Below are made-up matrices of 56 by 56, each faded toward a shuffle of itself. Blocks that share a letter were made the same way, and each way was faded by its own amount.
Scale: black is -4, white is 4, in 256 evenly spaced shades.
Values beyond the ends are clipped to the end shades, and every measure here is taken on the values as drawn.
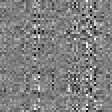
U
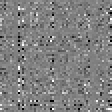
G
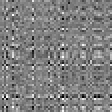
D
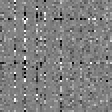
G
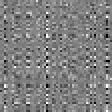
D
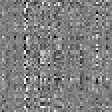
U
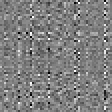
U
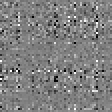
G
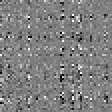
G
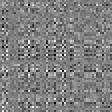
D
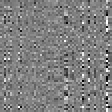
U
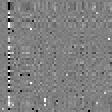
D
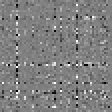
G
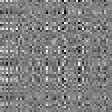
D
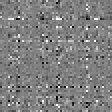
G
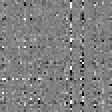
G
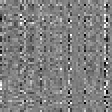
U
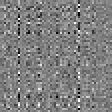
U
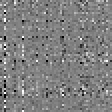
G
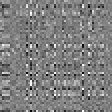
D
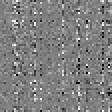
G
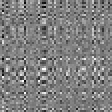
D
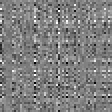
U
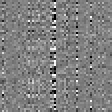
U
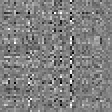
U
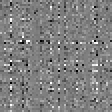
G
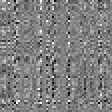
U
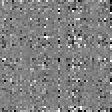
G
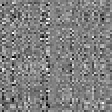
U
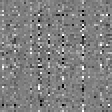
G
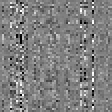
U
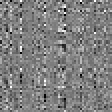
U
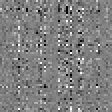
G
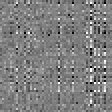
D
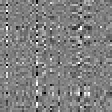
U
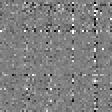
G
